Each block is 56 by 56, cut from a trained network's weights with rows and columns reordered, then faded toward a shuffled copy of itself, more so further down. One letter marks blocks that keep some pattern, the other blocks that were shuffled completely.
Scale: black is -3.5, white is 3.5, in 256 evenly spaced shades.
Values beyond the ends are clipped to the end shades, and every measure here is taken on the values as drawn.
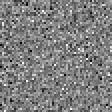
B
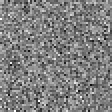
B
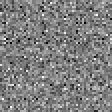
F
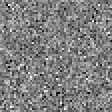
B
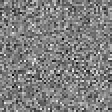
F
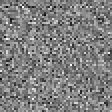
F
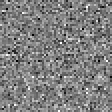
F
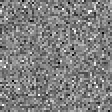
F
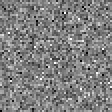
B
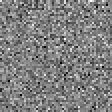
F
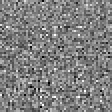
F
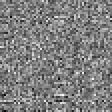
F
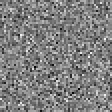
B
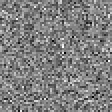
F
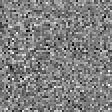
F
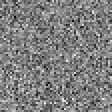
F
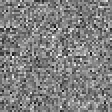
F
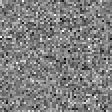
F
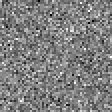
B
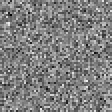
B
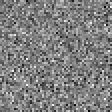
B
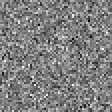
B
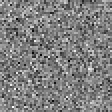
B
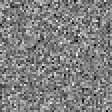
B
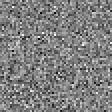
F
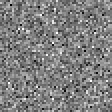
B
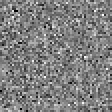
B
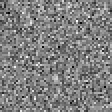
B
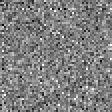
F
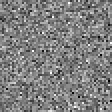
B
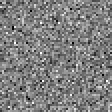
B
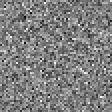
B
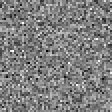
B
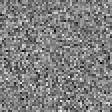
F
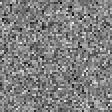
B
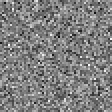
F
